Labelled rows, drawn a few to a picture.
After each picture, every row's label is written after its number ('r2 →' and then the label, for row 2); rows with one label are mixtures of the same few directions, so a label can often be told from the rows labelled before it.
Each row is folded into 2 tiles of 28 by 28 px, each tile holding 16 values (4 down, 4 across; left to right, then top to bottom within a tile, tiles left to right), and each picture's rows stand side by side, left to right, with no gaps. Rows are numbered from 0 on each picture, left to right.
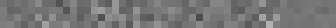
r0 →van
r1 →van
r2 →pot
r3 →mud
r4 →van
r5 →van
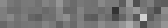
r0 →pot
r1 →pot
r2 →mud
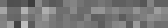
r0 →pot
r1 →van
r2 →pot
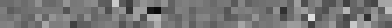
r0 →van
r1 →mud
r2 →van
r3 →pot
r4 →mud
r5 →mud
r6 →mud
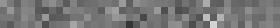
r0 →van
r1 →mud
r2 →mud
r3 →van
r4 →pot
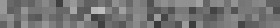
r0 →pot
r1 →van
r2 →van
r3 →pot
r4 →mud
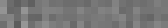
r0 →pot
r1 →pot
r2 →pot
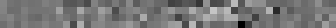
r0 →pot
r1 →pot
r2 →mud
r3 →pot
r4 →mud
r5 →van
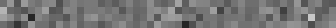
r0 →mud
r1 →pot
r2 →van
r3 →mud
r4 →van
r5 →mud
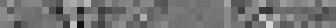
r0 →mud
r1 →pot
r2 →mud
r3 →mud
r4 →van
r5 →pot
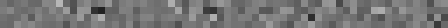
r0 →mud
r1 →van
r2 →pot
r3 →van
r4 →van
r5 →mud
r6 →van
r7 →van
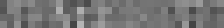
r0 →pot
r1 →pot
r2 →mud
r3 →pot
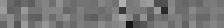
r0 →pot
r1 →pot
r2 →mud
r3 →pot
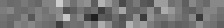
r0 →mud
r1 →pot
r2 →mud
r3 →mud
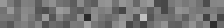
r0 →van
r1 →mud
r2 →mud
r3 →van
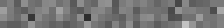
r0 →mud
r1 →mud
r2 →pot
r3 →mud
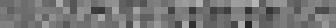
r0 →van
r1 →van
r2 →pot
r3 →pot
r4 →pot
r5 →van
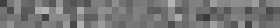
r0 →van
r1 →pot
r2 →van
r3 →pot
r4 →pot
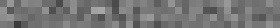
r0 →mud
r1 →van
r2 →pot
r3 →van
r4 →pot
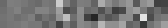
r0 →van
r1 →pot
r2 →mud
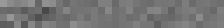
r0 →pot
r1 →mud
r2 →van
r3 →mud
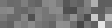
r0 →mud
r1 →van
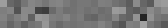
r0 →van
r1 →pot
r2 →mud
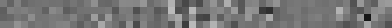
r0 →mud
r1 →van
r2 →pot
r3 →pot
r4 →van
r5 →pot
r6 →mud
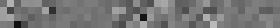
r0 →mud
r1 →mud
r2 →mud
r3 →van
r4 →van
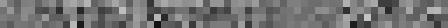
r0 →van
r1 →pot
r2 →van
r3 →pot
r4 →pot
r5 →van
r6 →mud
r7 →van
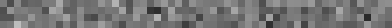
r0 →mud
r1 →pot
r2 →van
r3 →mud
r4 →van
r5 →pot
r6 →mud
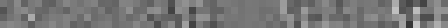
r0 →mud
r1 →mud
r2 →van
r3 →pot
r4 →van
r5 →pot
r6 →pot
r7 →pot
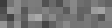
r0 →pot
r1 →van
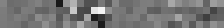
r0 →van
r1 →van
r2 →van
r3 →pot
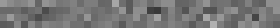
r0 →pot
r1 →mud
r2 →van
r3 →van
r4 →mud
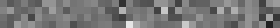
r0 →mud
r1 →mud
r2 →mud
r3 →mud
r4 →van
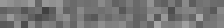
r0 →pot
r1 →pot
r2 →van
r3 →mud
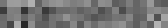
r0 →pot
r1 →pot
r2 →van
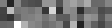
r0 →mud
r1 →pot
